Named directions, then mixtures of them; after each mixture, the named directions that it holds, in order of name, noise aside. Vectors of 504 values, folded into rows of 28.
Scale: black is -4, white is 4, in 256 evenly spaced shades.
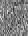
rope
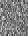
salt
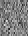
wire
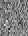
wire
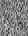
salt, wire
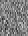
salt, wire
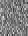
rope, salt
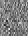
wire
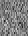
salt, wire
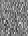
salt, wire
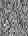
wire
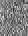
rope, salt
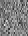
wire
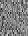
salt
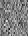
wire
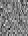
salt, wire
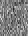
rope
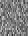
salt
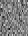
salt, wire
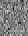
rope, wire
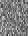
salt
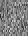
rope, wire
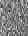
salt, wire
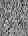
wire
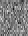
rope, wire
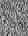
salt, wire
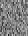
salt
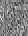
rope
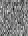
rope, wire
